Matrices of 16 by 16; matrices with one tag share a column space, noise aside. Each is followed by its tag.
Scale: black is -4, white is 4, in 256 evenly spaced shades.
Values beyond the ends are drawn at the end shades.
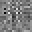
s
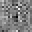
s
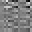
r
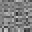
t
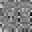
t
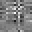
s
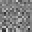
t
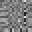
t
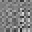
t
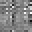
s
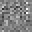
s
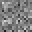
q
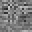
s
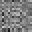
t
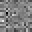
t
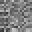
t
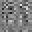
s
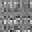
q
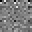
r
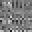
q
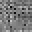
s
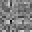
q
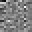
r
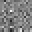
t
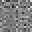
r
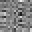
t
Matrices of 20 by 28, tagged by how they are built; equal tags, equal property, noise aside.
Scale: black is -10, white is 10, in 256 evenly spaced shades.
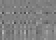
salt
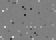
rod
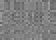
salt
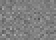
salt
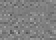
salt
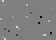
rod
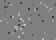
rod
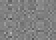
salt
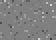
rod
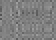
salt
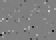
rod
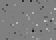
rod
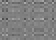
salt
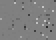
rod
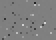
rod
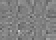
salt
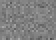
salt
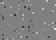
rod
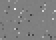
rod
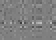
salt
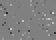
rod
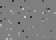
rod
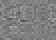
salt
